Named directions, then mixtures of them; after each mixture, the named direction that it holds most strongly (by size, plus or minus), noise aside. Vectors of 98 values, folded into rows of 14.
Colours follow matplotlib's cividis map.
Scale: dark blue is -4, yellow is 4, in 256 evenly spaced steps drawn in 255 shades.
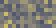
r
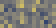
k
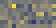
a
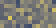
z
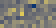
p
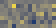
a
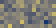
k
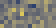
p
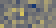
p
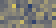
a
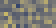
r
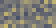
r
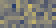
a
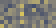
p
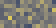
z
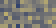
r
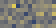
a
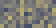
z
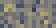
k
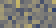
z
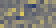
p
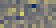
p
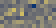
p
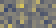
k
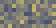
k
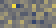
a
